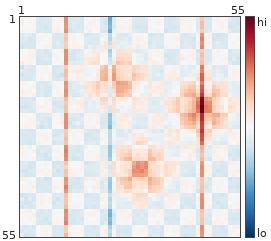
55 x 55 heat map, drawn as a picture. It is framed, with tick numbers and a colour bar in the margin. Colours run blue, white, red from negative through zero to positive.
Ninth with the highest average: middle right. Odd lines: columns 12, 23 and 46. Mirror symmetry: none. Bumps: three. Average level on the scale: 50%.
